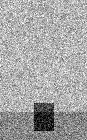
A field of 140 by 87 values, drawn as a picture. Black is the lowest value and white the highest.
Ninth with the lowest average: bottom middle. Histogram: skewed, a long tail of low values. Stripes: none. Odd patch: lower, in the bottom middle. Seam: horizontal, 80% of the way down, the top part higher.
